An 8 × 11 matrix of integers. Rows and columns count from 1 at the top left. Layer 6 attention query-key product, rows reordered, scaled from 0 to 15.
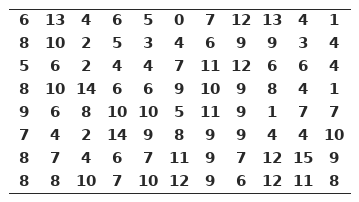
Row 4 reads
8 10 14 6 6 9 10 9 8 4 1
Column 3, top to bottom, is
4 2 2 14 8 2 4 10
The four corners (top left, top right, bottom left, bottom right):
6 1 8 8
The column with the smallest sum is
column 11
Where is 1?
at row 1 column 11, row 4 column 11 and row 5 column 9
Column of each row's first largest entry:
2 2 8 3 7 4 10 6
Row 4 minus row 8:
0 2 4 -1 -4 -3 1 3 -4 -7 -7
